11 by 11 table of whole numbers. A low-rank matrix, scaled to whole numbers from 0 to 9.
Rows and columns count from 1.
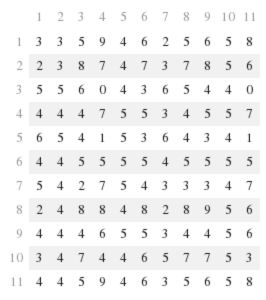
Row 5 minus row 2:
4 2 -4 -6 1 -4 3 -3 -5 -1 -5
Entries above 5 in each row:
4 6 2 2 2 0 2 6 2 4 4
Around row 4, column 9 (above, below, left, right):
4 3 4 5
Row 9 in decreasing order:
6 6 5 5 5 4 4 4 4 4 3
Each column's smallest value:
2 3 2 0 4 3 2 3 3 4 0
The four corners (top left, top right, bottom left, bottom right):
3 8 4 8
